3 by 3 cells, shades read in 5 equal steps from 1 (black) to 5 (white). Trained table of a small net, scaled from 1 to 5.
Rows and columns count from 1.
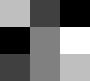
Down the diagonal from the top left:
4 3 4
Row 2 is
1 3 5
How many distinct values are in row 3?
3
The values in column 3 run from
1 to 5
